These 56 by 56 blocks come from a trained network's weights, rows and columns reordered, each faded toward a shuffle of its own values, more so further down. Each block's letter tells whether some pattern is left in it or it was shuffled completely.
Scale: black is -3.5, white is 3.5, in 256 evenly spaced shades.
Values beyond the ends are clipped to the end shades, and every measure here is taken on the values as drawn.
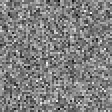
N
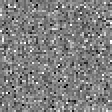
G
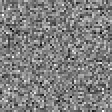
G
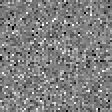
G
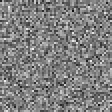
G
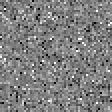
N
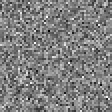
N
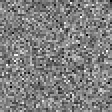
G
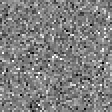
N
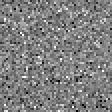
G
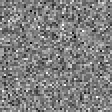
N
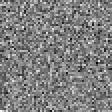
G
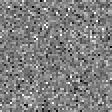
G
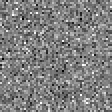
N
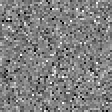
N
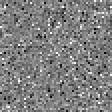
N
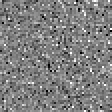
N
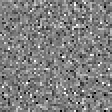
G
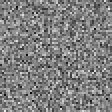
G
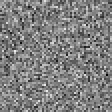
N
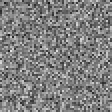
N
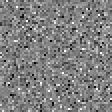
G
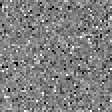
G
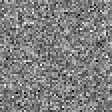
G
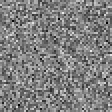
N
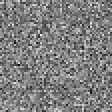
G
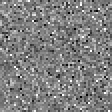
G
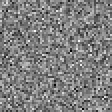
N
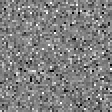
N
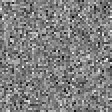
N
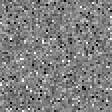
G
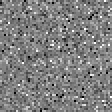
N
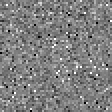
N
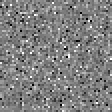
N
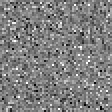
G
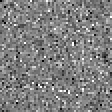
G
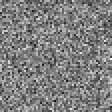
N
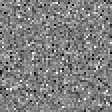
N
